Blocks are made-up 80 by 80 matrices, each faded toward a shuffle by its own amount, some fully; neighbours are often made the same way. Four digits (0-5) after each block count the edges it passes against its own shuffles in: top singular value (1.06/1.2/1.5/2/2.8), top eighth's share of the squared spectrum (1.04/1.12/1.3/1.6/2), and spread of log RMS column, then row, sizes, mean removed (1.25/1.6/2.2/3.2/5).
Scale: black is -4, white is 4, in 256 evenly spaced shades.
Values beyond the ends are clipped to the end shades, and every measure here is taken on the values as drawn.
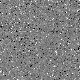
0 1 1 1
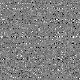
2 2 2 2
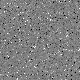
0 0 0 0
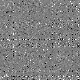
2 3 2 2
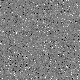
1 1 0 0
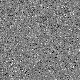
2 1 0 0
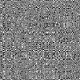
4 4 3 3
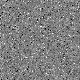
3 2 1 0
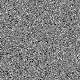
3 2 0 0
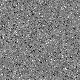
1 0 0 0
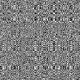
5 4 3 3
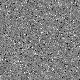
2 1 0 0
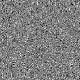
3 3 1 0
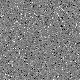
0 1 0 0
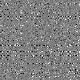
4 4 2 3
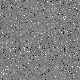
2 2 0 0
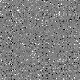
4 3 1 1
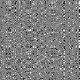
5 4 3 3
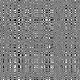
5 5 4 4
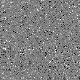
3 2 1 1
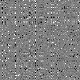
4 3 2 2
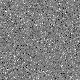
1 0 0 0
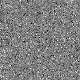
3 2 1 1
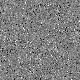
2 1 0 0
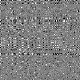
4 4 2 3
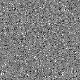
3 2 1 1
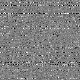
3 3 0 3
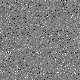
1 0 0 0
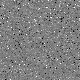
0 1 0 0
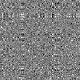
4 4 2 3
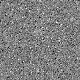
2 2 0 0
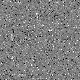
2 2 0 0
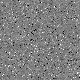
0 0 0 0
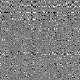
4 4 2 3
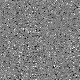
2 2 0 1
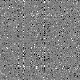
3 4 2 1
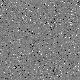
1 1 0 0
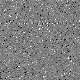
2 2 0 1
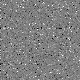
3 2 0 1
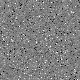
1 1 0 0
